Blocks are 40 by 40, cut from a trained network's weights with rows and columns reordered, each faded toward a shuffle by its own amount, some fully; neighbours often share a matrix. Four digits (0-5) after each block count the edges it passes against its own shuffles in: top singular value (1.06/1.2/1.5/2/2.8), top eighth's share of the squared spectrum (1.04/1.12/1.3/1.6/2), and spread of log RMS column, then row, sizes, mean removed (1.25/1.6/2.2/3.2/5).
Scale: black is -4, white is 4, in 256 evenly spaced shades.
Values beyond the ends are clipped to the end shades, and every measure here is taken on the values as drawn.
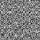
3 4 2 1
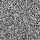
0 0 0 0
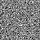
2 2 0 0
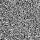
0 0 0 0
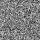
0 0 0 0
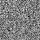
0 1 0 0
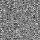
3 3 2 0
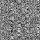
3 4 2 0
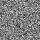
0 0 0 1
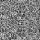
3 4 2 1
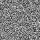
2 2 0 0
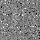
1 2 0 1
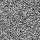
0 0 0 0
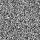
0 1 0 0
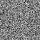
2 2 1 0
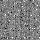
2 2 0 1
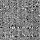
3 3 0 2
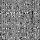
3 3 1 2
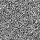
1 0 0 0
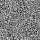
1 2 0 0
